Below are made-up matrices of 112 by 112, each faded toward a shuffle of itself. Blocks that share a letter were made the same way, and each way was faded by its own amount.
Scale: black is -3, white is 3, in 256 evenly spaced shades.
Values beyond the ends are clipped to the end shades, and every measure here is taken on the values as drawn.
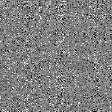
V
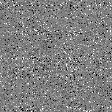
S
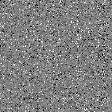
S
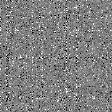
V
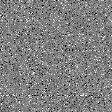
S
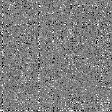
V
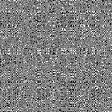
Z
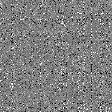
V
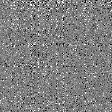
V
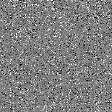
S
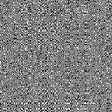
Z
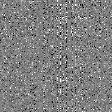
V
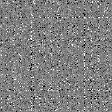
V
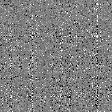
V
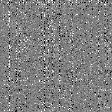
V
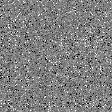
S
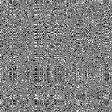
Z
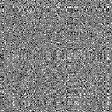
Z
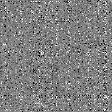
V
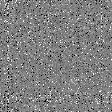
S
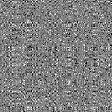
Z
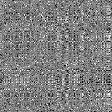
Z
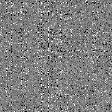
V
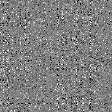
V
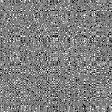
Z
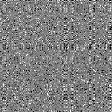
Z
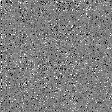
S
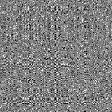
Z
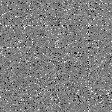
S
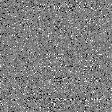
S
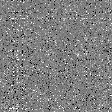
S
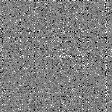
V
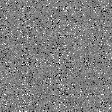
S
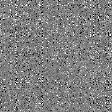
V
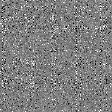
V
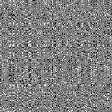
Z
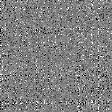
V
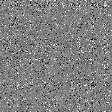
S
